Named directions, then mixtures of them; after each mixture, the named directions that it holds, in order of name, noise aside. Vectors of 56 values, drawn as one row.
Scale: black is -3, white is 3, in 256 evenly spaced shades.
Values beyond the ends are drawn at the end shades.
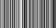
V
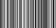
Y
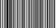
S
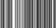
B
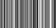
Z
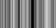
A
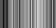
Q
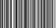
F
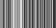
B, V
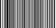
S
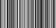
S, Y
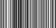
B, S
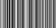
F, S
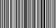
F, V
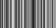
A, F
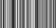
A, F, Y
